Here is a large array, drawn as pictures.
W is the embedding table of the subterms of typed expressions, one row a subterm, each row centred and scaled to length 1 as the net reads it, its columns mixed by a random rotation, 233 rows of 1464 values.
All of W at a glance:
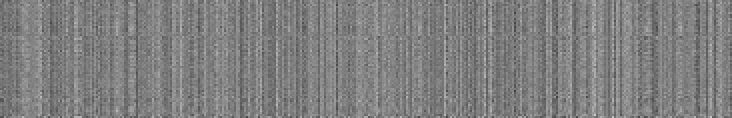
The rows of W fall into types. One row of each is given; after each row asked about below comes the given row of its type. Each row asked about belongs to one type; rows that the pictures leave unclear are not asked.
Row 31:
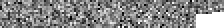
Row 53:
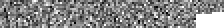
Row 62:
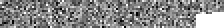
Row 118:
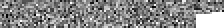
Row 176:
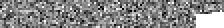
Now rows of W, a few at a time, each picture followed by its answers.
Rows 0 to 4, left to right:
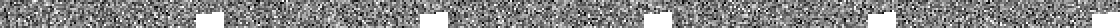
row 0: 53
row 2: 118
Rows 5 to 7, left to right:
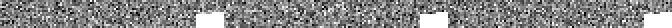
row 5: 62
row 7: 62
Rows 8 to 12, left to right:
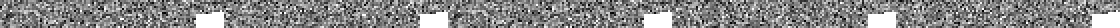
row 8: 176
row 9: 176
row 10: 176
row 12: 176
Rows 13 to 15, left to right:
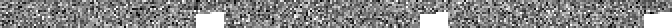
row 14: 53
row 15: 31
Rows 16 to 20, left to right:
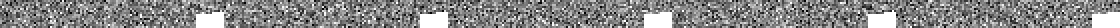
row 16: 118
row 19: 118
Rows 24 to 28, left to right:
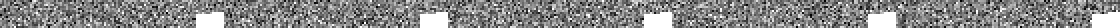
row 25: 118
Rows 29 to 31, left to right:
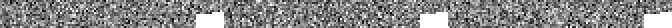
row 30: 53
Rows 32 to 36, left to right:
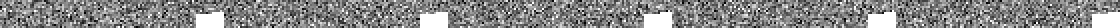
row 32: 176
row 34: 118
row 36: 118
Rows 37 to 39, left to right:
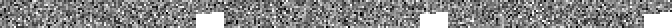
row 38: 62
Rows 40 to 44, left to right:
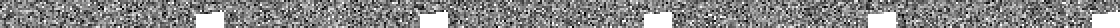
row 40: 176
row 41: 118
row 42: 62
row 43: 118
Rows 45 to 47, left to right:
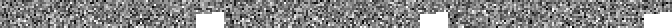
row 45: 118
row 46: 53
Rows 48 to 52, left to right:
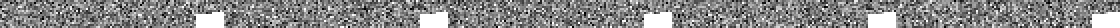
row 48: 176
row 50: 62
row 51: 118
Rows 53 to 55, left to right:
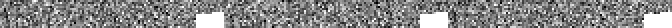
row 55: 53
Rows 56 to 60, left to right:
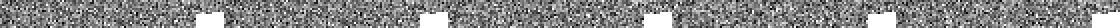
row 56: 62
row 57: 62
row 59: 31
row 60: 118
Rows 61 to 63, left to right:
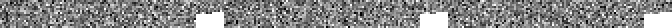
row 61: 53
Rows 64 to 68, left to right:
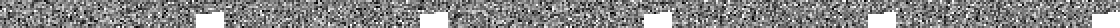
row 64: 176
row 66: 176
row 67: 53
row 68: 53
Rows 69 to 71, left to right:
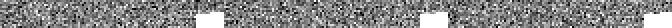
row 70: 62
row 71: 62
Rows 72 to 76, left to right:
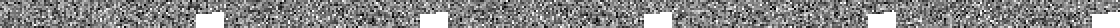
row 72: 31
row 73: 118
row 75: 176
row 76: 118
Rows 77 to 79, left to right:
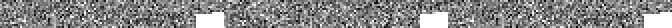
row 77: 118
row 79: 118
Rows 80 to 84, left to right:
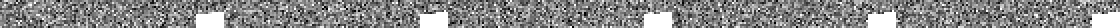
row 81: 176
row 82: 62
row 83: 53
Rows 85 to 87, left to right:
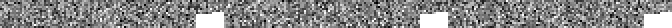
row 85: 31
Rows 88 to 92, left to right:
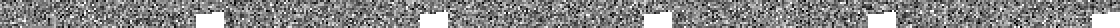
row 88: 118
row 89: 53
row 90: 176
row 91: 118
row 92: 62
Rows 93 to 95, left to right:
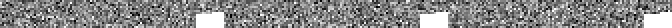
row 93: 118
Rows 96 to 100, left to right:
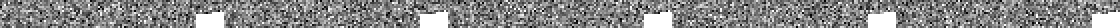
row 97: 176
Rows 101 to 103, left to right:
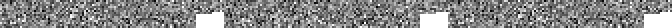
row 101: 53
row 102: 118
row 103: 53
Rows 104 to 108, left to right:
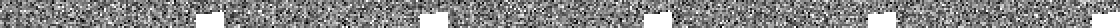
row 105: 62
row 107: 62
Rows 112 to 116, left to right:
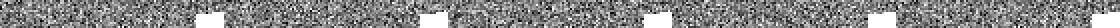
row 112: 31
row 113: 176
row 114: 176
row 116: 31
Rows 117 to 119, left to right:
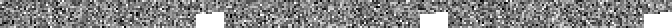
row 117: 62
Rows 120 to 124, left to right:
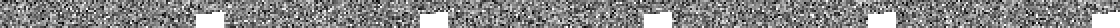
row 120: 176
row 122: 176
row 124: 118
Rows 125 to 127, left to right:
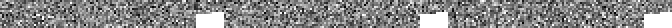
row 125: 118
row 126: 176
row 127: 53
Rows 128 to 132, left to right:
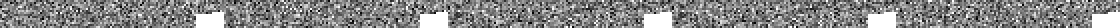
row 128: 176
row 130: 176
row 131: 176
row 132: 53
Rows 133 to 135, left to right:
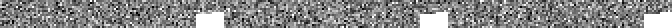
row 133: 62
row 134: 176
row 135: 53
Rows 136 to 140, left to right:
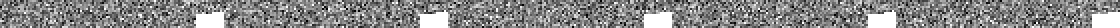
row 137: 176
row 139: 176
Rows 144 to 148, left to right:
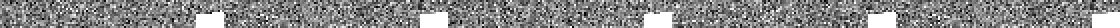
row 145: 118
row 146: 62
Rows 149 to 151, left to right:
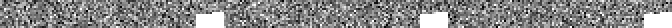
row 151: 62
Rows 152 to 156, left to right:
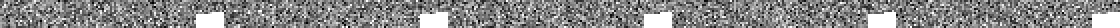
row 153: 62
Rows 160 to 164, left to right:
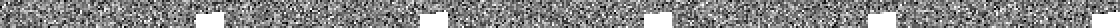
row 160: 31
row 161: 176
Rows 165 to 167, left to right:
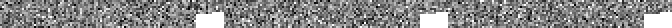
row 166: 118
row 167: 53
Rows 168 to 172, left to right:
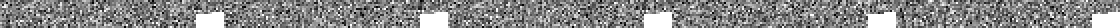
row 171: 176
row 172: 53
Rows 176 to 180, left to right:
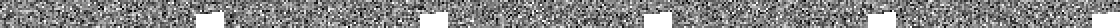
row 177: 62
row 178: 118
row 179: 118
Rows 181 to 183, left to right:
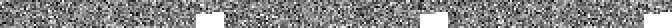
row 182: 118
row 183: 118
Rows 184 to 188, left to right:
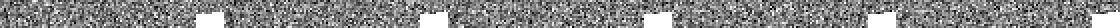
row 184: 53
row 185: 53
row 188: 176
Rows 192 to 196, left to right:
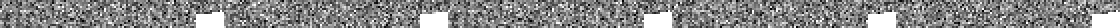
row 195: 31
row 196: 176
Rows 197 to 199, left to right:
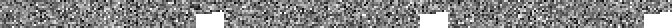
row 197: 118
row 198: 176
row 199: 53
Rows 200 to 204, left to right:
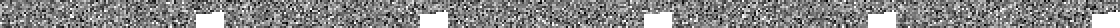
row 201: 176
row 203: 53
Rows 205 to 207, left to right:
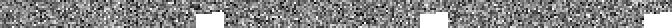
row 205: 118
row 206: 118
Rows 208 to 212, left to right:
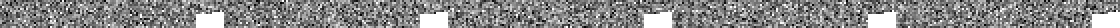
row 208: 118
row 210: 176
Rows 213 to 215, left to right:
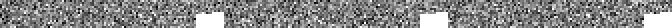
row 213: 62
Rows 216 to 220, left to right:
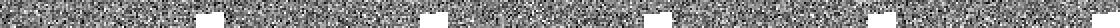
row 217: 62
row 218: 118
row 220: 53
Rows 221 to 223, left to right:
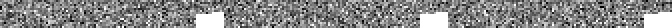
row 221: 176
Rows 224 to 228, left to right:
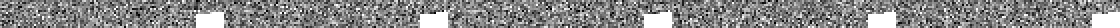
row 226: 176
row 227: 53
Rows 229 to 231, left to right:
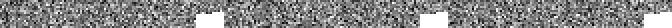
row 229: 53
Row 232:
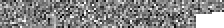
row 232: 118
